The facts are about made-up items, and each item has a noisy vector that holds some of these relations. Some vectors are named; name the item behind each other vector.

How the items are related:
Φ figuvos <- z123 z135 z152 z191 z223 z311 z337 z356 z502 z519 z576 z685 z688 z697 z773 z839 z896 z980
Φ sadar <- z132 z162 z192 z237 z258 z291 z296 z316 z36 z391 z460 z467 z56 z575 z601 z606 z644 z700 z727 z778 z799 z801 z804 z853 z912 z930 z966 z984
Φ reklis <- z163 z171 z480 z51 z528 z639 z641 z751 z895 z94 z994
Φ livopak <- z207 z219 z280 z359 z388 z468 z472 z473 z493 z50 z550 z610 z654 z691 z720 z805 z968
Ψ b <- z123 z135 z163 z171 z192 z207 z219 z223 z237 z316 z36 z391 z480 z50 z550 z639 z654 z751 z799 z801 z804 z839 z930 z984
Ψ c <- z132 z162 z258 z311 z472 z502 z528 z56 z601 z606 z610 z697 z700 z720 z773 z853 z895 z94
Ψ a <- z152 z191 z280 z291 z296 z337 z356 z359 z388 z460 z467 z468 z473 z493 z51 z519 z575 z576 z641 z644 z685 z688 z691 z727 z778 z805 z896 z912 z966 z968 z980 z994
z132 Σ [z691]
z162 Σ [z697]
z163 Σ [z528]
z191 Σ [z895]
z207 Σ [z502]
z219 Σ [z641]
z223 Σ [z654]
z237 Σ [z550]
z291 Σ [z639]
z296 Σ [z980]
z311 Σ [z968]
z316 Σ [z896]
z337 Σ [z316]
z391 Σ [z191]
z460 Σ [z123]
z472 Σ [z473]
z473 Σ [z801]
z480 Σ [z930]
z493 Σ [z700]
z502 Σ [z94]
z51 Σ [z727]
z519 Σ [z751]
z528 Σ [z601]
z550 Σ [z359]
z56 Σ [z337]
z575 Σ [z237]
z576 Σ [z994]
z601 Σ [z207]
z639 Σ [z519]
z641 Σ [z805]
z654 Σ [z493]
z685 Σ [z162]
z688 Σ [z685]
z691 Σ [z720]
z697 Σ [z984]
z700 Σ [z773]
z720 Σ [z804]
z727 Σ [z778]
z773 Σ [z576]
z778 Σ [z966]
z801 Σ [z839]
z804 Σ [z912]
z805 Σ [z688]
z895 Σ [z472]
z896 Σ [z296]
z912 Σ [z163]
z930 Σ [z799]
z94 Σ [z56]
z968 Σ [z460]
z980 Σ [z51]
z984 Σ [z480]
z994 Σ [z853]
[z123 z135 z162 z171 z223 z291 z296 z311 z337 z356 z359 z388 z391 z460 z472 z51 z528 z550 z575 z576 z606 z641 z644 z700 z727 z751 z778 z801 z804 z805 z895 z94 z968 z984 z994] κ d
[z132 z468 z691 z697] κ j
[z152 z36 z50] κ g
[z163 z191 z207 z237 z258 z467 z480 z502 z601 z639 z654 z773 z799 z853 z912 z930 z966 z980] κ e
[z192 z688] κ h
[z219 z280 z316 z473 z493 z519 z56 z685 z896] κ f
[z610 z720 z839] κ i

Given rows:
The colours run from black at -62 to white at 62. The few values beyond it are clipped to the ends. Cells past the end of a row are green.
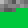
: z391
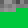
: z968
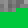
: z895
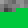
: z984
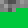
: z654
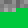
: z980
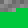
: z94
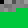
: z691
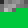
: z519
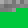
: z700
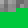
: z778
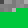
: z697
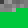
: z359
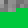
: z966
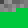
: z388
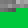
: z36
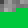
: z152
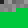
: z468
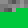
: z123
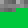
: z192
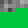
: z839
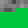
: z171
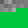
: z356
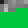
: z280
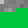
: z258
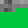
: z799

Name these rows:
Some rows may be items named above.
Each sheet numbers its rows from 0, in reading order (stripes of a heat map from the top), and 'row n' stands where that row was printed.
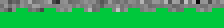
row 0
z550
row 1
z316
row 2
z468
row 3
z641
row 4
z688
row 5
z853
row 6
z132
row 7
z691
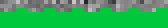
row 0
z56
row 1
z912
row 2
z132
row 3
z519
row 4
z610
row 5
z697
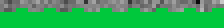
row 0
z480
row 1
z575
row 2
z480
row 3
z468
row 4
z51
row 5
z291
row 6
z472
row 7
z720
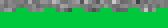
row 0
z467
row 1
z853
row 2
z316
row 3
z391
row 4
z801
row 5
z688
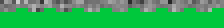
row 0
z132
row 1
z219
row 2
z50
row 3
z191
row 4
z51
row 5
z152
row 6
z473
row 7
z311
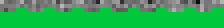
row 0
z930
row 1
z528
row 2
z50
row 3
z163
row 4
z751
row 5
z639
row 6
z805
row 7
z720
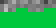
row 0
z896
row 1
z994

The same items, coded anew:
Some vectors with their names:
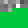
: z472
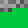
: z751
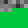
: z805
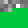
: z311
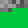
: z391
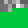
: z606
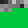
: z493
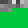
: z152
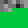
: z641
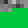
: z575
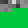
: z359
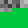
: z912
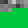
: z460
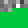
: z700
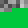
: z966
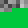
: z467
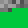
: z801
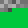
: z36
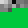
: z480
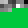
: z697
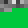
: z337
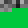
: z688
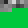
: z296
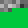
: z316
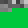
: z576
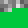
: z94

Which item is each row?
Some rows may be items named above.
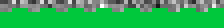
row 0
z152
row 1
z896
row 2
z152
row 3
z610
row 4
z685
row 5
z688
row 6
z162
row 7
z895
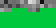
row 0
z691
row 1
z480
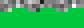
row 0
z528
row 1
z207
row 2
z720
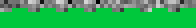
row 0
z691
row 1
z639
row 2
z480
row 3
z163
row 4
z839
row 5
z528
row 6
z654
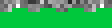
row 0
z56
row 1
z519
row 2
z804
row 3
z56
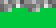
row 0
z895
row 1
z94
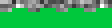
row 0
z601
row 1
z984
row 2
z994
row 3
z132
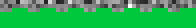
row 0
z191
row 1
z980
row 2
z280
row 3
z473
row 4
z132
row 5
z473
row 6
z468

